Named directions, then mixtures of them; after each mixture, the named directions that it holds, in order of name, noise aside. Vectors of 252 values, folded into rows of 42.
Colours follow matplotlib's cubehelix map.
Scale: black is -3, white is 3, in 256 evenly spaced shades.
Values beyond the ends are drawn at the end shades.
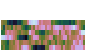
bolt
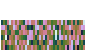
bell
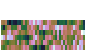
bell, bolt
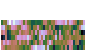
bell, bolt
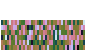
bell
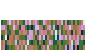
bell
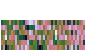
bell, bolt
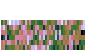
bell, bolt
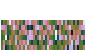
bell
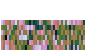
bell, bolt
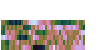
bolt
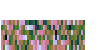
bell, bolt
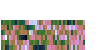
bell, bolt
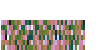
bell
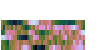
bolt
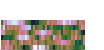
bolt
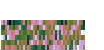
bell, bolt
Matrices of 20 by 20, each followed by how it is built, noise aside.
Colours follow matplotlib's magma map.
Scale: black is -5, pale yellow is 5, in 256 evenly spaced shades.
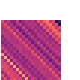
Toeplitz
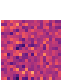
low rank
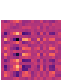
low rank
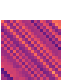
Toeplitz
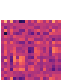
low rank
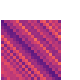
Toeplitz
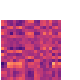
low rank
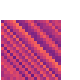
Toeplitz
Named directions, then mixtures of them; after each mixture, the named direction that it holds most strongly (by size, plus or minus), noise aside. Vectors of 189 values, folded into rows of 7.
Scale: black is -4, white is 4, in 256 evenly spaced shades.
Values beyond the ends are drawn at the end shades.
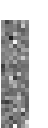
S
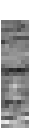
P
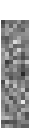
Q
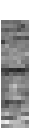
P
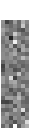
S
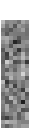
Q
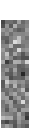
Q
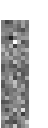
S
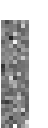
S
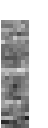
P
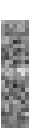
Q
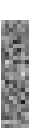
Q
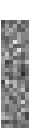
Q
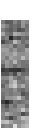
P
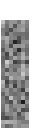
Q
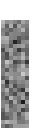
Q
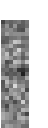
Q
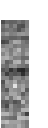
P
